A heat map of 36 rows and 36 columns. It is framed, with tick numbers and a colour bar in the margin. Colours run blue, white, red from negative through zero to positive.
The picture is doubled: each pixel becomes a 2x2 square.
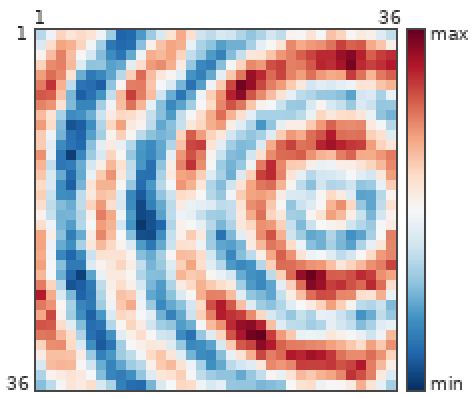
Ninth with the lowest average: middle left. Rings: centred on the middle right. Lone odd cells: none.
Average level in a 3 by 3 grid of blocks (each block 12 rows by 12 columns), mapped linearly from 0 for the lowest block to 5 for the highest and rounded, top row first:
125 / 023 / 125
